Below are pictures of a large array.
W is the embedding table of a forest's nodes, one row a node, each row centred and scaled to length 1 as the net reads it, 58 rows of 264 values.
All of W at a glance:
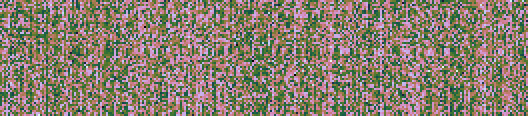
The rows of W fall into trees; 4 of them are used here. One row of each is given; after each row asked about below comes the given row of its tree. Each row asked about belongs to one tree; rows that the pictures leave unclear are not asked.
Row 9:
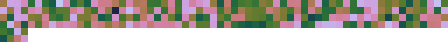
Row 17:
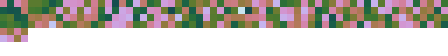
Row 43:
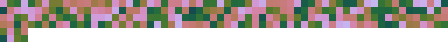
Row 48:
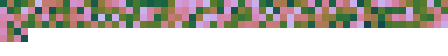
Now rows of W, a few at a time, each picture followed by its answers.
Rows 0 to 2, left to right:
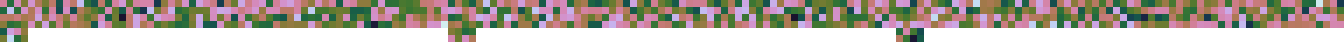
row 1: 48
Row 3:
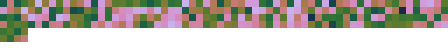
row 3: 48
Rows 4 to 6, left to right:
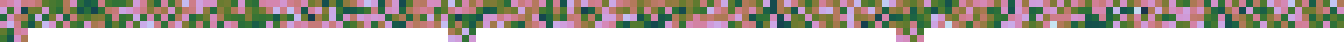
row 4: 9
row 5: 17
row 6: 17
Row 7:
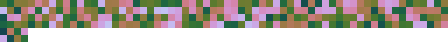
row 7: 48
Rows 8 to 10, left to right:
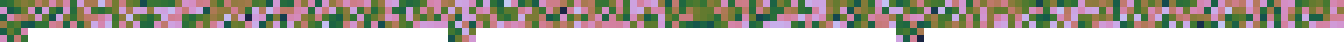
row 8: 48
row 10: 48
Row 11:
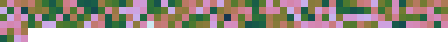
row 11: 9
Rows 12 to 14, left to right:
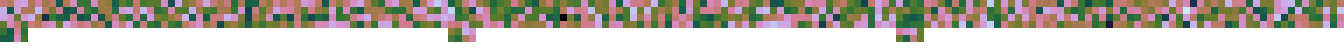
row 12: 9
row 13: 9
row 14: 17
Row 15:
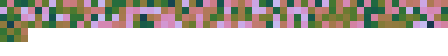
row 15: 48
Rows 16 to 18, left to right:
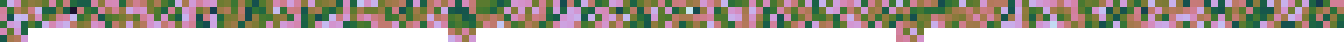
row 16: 9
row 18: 17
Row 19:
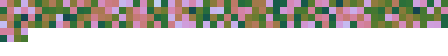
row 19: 43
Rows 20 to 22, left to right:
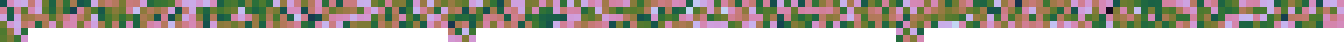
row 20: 9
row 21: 17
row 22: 9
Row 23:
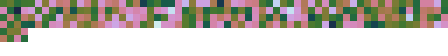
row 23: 48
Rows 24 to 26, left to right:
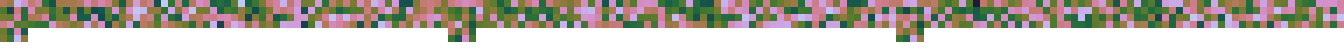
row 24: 9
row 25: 9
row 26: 9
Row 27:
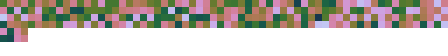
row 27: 9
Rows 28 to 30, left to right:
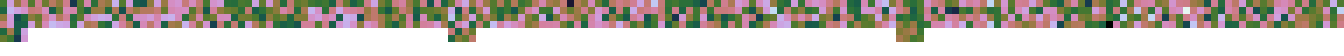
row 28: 43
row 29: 9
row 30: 17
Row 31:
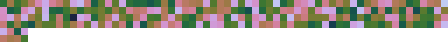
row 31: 48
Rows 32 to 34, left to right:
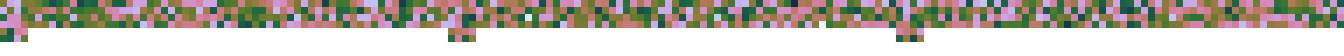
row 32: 9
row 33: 43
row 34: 43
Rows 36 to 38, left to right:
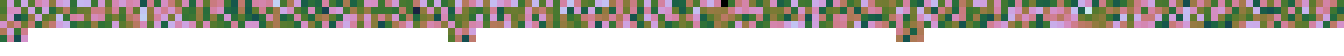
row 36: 43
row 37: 43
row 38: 48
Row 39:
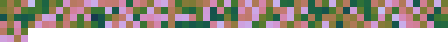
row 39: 17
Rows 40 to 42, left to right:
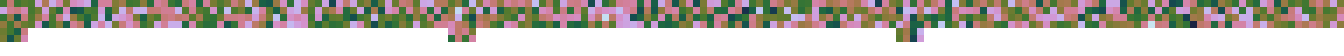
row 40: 48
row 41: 43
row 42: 43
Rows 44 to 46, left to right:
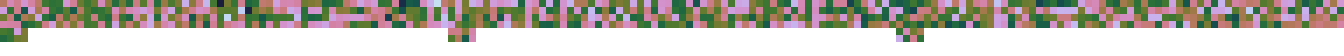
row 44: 9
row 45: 43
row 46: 48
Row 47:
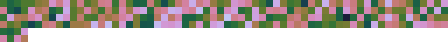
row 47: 48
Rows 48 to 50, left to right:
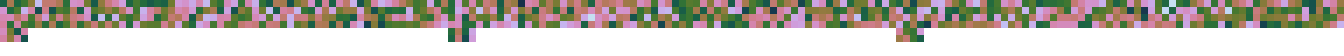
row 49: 43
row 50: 48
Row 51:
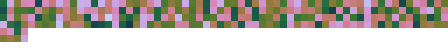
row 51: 43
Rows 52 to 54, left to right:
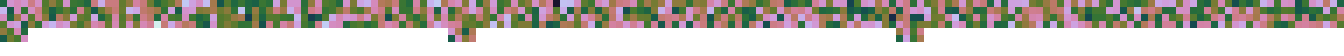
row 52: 9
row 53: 43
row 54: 43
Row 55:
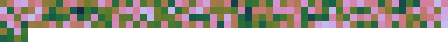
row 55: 9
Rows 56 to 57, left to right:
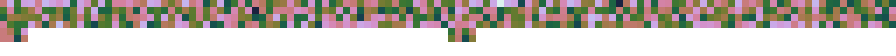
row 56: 43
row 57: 43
